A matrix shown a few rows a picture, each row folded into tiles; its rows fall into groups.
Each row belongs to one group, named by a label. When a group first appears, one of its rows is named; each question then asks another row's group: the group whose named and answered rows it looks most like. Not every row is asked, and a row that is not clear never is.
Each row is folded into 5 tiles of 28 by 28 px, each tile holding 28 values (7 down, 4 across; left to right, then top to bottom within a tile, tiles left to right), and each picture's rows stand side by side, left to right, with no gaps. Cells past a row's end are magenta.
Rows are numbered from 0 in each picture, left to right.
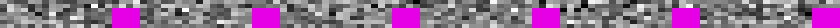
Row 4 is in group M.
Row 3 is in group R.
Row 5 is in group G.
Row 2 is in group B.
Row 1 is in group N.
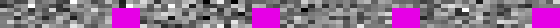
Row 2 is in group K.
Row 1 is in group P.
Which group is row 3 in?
N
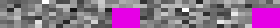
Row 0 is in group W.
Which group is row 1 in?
N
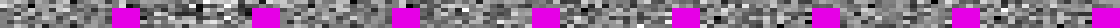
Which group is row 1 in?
G
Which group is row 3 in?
N
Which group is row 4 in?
K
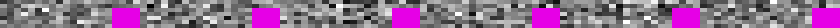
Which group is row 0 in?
N
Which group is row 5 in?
R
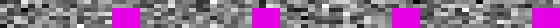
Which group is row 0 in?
K
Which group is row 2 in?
B
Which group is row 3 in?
N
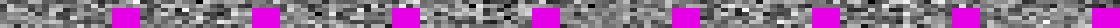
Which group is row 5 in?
N
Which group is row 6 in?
B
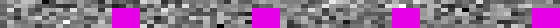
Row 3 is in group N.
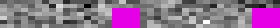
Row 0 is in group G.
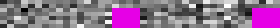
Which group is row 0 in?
K
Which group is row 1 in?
G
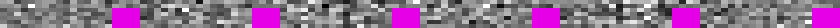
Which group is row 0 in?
P
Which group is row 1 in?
N
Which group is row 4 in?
G
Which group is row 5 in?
K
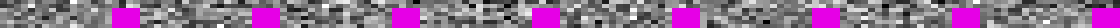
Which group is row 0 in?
R
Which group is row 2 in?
B
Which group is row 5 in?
W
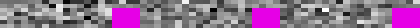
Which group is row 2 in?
N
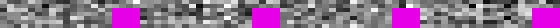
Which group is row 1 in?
G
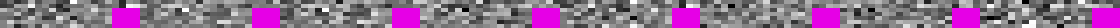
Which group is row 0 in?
R
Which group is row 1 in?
N
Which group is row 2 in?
N
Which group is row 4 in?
R
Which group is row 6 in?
M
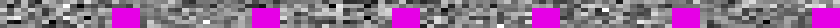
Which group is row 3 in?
K
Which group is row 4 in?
N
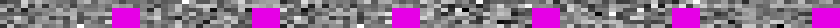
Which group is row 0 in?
K
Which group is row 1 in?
W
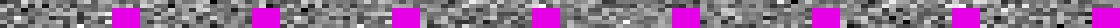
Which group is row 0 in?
K
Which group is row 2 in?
K
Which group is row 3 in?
W
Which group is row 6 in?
W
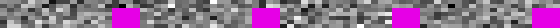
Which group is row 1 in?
R
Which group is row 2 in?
K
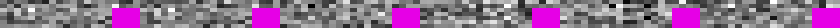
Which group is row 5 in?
R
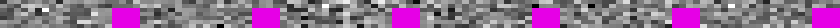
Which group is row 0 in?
N
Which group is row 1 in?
M
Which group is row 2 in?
B
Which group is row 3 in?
M
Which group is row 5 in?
P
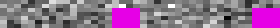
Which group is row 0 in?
W
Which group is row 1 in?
P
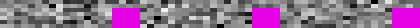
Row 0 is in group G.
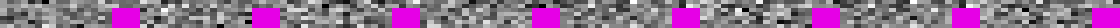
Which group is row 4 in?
R
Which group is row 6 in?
R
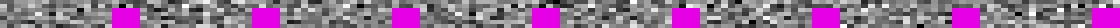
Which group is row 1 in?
B
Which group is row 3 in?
B
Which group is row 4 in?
R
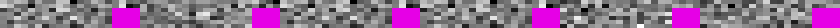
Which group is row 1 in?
B
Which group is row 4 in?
K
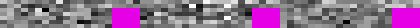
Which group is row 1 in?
G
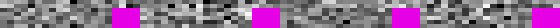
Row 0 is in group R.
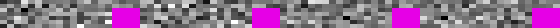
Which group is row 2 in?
M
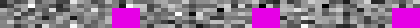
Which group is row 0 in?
R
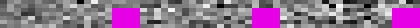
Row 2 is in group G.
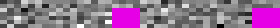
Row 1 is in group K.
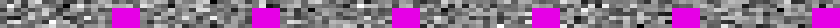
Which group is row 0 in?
M
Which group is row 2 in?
M
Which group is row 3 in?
K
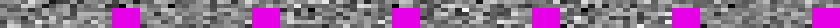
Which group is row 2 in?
M
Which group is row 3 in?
N
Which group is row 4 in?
K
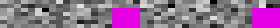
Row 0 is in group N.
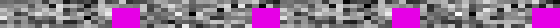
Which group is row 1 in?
B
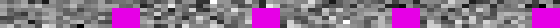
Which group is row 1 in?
R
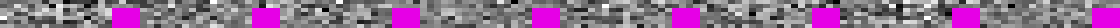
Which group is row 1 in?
R
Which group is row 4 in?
B
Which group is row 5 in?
B
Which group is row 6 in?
G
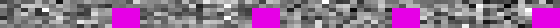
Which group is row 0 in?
N
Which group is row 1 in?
G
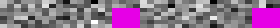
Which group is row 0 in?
P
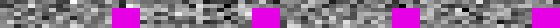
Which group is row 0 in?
R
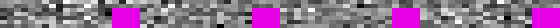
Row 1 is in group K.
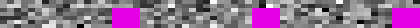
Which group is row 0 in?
M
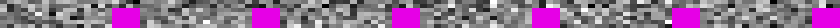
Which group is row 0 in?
B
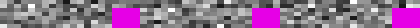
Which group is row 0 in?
P
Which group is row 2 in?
R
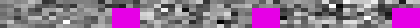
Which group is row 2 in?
G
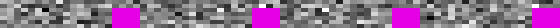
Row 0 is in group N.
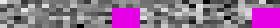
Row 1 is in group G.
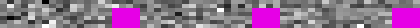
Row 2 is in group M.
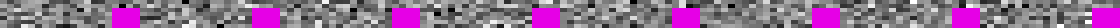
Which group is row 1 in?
M
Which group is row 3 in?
M
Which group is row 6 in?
R
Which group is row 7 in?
K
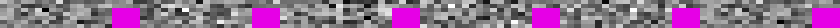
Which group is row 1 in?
N
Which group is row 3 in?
P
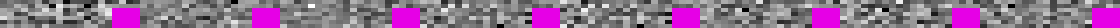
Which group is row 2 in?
P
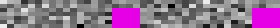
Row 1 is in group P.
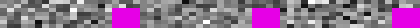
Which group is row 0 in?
W
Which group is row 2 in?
M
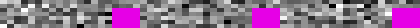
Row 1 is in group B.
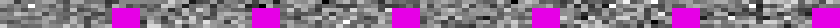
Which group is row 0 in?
P
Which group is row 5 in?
G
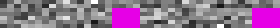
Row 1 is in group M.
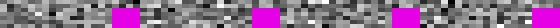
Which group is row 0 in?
B
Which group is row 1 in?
M
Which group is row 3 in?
K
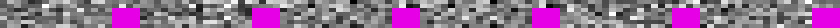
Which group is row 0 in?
B
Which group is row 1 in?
G
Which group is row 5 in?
K
